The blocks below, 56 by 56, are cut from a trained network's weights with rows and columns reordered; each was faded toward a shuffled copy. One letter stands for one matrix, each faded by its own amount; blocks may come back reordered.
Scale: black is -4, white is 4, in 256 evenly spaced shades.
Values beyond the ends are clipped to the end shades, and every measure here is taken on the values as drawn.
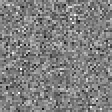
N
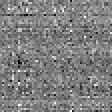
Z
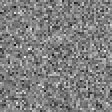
N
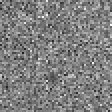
N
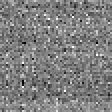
Z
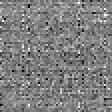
Z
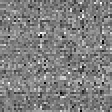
Z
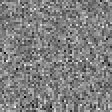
N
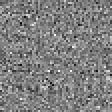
N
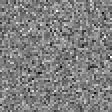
N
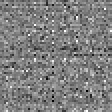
Z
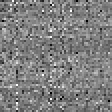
Z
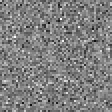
N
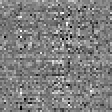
Z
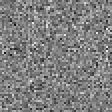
N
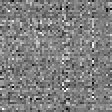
Z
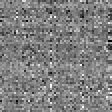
Z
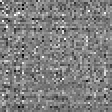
Z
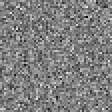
N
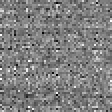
Z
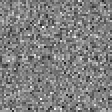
N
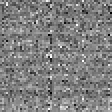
Z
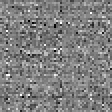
Z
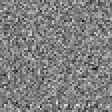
N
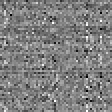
Z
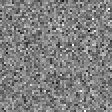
N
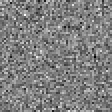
N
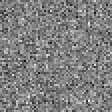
N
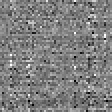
Z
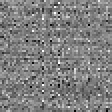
Z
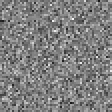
N
